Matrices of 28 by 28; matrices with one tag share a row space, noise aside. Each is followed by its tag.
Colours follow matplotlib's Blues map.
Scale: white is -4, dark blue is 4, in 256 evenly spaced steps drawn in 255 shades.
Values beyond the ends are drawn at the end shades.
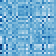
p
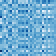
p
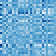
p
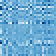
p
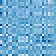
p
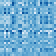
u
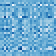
u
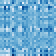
u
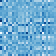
p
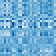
u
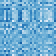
u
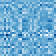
u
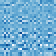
u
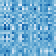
u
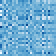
p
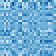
u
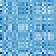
p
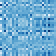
p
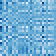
p
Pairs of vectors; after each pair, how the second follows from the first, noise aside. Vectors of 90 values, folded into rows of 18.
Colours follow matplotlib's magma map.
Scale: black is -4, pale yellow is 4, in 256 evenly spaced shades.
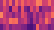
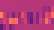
partly zeroed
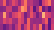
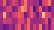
copied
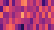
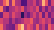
negated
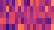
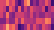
negated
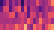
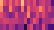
negated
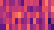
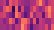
shuffled
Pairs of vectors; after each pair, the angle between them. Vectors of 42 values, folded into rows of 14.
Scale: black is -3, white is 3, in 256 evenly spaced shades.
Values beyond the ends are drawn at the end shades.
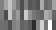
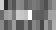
orthogonal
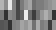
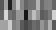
nearly opposite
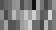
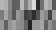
nearly opposite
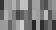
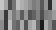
orthogonal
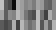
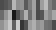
partly opposed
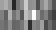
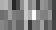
nearly parallel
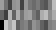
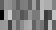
orthogonal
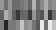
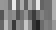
orthogonal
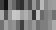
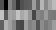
nearly parallel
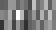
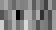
nearly opposite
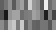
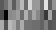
nearly parallel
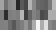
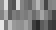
partly opposed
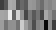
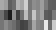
nearly opposite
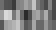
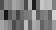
partly opposed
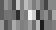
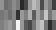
orthogonal
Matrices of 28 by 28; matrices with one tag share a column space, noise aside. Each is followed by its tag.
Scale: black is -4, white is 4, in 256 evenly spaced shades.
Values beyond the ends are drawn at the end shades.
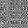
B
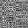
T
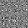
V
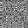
T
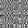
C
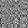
C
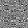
V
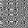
B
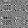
V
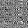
B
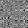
V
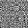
T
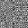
T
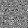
V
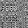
T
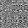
V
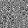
T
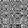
C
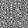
B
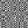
T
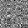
C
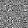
V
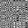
T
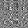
B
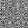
B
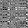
B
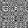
T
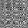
B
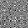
V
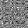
B
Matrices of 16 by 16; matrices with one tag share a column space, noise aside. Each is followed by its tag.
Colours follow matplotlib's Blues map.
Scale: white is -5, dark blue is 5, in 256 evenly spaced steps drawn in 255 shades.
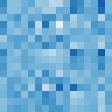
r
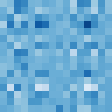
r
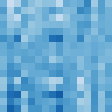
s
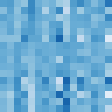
s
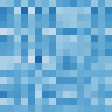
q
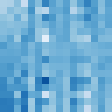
s
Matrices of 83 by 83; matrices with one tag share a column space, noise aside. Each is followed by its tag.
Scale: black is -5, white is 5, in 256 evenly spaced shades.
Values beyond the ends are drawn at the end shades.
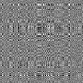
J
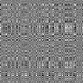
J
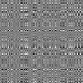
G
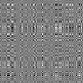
J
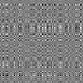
J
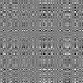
G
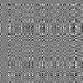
J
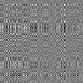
J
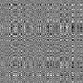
J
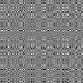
G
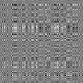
J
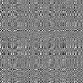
G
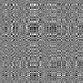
J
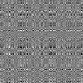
G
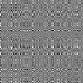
G
